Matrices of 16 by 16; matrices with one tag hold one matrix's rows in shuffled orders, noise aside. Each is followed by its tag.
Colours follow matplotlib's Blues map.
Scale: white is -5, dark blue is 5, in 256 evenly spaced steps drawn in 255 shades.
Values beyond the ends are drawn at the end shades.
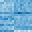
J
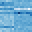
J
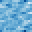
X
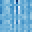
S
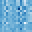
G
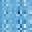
G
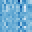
G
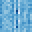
S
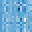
G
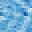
X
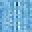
S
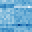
J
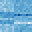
J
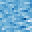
X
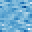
X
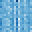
S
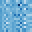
G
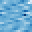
X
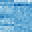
J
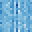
S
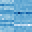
J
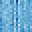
S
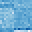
J
